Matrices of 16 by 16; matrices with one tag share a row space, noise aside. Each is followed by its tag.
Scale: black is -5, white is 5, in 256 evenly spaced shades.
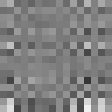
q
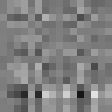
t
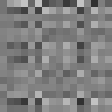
t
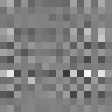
q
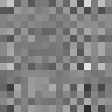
q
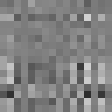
q
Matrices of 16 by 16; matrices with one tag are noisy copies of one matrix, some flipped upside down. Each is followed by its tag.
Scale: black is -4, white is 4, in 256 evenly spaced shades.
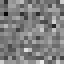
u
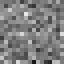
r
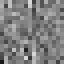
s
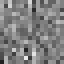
s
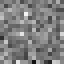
r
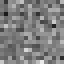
u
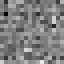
u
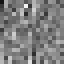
s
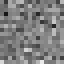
u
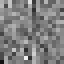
s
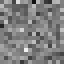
r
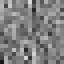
s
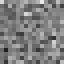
u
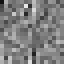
s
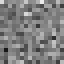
u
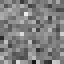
r
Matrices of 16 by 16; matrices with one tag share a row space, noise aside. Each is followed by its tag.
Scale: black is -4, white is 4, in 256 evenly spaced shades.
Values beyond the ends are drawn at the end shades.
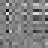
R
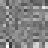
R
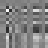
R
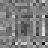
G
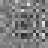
G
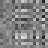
G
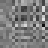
G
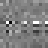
R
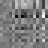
G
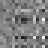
G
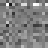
R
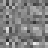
R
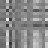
R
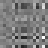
G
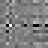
R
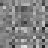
G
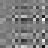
G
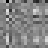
R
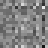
G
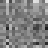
R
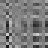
R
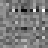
G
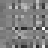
G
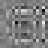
G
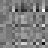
G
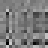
R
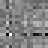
R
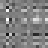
R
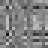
R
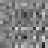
G
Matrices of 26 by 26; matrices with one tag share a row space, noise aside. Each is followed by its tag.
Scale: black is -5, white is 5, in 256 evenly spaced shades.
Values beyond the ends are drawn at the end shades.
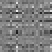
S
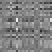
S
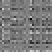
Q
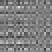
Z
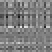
Z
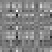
S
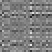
Q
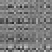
Z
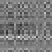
Z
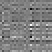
Q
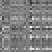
Q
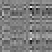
Q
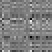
Q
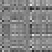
Q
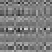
Z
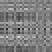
Z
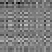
Z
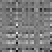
S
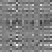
S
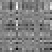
S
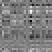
Q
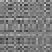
Z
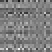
Z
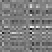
Q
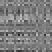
Z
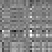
Q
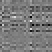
Q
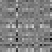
S
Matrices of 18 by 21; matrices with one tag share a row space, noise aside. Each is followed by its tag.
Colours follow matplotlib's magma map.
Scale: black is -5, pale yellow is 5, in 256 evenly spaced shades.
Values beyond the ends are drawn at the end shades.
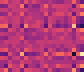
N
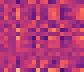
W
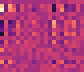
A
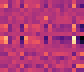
N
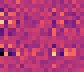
A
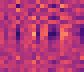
W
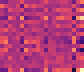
N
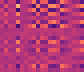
W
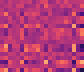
N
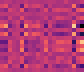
N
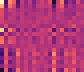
A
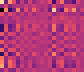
A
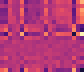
N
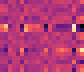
N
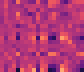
W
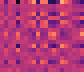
W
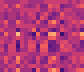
W
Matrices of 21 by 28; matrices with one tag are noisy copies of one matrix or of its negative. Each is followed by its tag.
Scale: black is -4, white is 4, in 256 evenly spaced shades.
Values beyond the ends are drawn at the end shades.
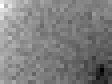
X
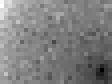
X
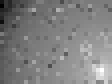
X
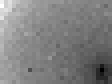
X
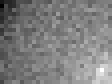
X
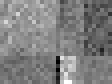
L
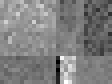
L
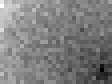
X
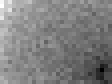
X
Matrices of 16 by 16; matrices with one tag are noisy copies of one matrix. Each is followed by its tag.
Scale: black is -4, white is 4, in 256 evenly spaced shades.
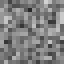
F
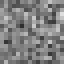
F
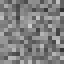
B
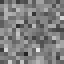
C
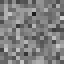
C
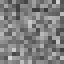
B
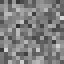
C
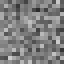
B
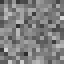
C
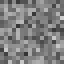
C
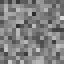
C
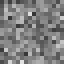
C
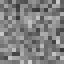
B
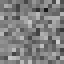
B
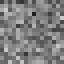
C
